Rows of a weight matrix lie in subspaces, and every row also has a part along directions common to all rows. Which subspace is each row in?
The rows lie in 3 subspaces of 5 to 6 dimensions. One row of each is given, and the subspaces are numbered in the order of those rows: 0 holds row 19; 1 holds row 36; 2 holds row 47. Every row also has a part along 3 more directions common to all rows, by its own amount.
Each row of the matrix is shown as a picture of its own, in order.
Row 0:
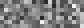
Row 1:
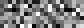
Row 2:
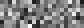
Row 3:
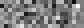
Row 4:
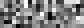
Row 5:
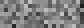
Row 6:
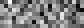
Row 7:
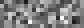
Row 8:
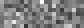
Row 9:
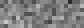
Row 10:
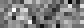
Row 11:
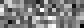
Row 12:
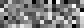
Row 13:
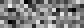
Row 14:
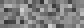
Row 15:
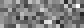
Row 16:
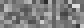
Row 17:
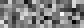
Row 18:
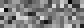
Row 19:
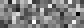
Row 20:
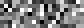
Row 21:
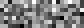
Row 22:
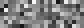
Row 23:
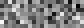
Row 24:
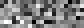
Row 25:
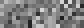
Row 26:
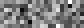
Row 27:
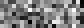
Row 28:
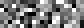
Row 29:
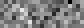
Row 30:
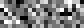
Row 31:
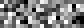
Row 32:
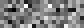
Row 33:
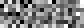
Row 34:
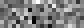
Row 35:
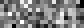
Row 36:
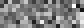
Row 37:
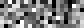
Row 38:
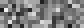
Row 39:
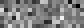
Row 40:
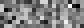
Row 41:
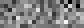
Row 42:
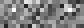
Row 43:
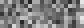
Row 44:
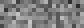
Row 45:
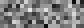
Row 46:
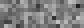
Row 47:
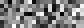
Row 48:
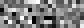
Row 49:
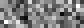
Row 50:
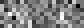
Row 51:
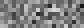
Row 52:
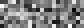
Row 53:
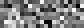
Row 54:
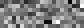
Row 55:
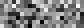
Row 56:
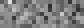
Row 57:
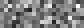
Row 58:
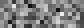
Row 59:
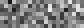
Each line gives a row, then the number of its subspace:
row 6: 2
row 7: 1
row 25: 2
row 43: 0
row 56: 2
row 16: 1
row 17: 2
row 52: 0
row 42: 2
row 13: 2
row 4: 1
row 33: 0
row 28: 0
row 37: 1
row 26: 2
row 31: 1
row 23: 1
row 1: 2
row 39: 0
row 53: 2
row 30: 1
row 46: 1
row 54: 0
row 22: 1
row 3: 1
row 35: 0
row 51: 0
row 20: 2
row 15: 1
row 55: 0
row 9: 1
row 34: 2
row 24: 1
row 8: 2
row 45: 0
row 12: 1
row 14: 2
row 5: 0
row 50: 0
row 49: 1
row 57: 2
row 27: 0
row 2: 0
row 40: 1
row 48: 2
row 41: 0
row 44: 0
